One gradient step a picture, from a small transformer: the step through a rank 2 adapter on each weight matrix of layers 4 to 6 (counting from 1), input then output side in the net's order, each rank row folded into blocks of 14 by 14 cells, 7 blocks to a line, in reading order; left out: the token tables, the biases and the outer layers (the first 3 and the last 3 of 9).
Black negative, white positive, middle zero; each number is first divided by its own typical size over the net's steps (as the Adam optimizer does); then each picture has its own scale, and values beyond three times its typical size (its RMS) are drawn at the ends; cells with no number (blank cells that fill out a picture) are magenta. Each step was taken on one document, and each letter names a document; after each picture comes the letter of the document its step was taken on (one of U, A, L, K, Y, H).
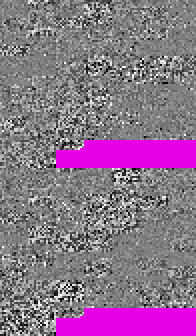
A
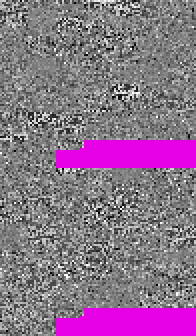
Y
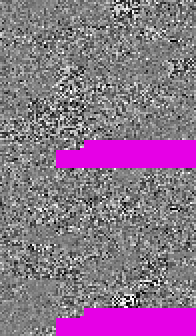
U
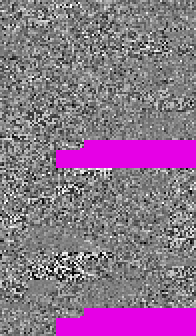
Y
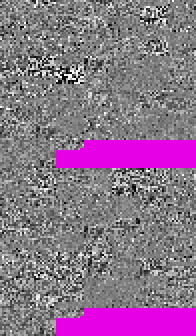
Y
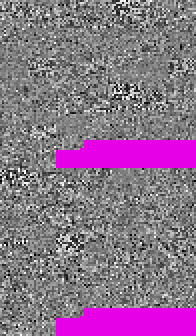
U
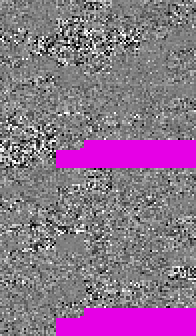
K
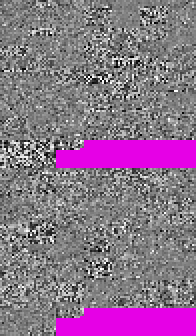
A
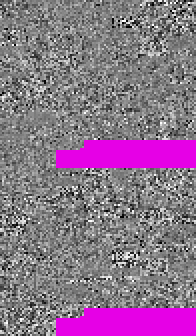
U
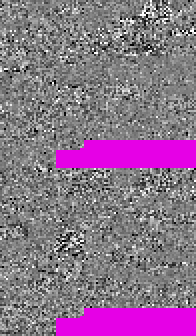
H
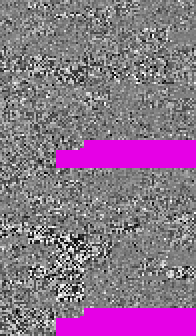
A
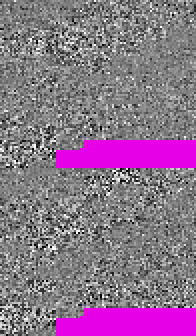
K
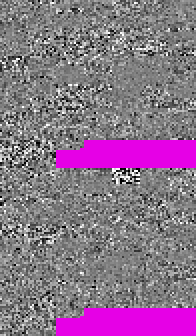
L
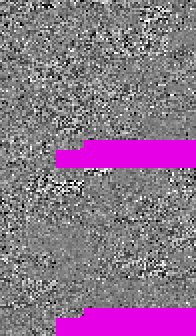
L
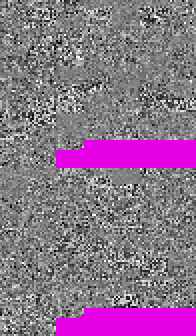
Y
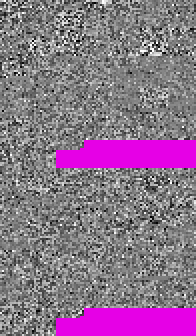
K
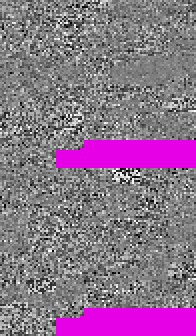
K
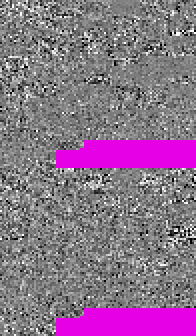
K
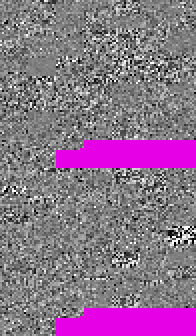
A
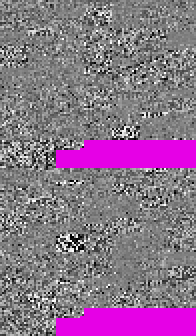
A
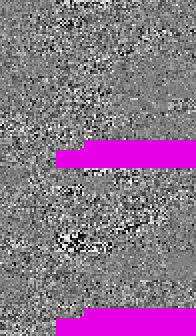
H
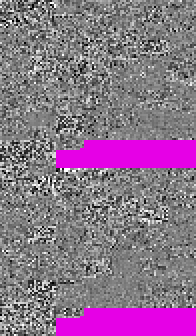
Y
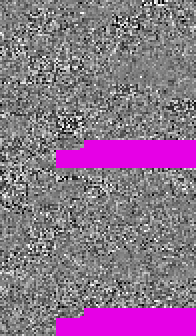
U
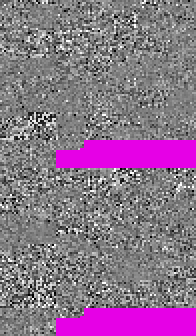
K
